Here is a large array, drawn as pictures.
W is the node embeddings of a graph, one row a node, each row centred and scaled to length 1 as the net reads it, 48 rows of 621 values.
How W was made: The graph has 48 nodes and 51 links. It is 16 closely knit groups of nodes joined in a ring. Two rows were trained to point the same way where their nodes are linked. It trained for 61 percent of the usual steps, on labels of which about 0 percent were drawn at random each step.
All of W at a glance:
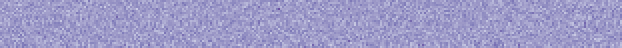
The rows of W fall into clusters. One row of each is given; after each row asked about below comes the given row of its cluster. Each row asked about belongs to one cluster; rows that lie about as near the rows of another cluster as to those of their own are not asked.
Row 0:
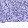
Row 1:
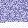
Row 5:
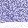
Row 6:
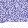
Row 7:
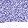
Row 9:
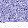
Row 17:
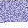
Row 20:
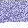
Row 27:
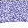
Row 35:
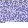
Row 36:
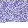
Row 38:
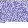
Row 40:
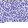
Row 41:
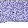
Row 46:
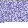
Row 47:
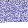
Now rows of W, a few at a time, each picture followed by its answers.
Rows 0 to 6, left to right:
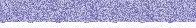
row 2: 20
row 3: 5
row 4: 38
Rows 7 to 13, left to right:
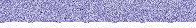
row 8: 41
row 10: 27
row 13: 20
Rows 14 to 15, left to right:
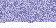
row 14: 38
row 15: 1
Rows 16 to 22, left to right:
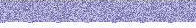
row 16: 1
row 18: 5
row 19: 36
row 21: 40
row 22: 40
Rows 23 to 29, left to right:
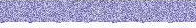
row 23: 6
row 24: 6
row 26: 36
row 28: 0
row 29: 17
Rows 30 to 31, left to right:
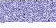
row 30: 46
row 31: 47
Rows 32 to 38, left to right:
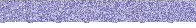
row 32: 9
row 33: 27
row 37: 17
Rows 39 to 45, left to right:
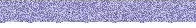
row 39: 35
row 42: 46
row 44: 7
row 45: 9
